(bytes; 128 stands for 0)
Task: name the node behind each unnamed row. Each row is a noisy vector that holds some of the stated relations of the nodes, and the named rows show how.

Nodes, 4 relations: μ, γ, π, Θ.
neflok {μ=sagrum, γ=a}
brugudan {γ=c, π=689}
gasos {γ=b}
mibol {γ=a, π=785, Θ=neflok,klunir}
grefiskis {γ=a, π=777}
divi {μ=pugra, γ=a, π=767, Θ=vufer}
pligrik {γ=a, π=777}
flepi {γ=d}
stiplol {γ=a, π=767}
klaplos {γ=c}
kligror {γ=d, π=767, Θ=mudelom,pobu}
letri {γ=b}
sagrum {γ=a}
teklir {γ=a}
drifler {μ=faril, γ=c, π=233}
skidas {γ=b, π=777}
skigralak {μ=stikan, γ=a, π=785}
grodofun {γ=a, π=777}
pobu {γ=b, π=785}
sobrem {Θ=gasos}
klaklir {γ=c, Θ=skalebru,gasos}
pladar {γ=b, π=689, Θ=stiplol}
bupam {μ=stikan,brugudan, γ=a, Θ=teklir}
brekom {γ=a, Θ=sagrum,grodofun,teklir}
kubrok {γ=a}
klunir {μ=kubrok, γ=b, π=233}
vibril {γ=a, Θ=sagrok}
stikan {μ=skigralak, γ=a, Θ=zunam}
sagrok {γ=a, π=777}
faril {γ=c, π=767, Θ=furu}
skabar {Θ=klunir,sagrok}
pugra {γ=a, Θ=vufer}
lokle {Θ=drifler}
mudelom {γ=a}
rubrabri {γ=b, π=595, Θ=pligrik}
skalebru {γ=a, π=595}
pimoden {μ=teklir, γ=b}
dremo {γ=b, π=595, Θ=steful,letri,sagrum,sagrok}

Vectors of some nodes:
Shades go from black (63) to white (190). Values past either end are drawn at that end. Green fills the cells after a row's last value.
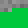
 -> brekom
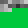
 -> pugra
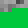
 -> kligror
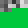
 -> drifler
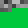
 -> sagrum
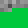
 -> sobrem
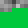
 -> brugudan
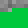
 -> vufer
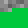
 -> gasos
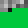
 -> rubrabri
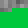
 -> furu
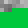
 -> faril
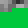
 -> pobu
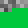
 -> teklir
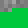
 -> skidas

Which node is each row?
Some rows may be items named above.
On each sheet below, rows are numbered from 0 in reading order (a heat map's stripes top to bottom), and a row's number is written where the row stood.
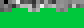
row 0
neflok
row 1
klunir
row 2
mibol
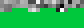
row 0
faril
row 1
divi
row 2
skigralak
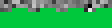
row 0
sagrum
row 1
pligrik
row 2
zunam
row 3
stikan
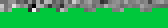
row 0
kubrok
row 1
stikan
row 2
bupam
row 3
mudelom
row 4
vufer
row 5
dremo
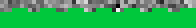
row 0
skalebru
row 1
teklir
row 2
lokle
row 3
pladar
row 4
stikan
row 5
stiplol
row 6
pimoden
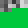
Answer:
drifler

